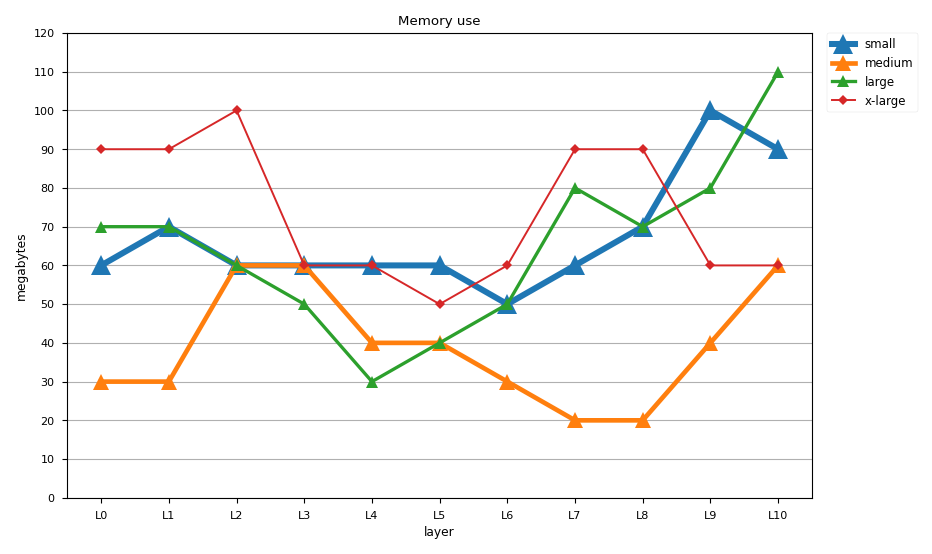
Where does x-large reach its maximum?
L2
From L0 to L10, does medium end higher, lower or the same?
higher
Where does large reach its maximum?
L10
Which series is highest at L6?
x-large
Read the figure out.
Title: Memory use
x-axis: layer, ticks L0 L1 L2 L3 L4 L5 L6 L7 L8 L9 L10
y-axis: megabytes, ticks 0 10 20 30 40 50 60 70 80 90 100 110 120
Legend: small, medium, large, x-large
Values:
small: 60 70 60 60 60 60 50 60 70 100 90
medium: 30 30 60 60 40 40 30 20 20 40 60
large: 70 70 60 50 30 40 50 80 70 80 110
x-large: 90 90 100 60 60 50 60 90 90 60 60
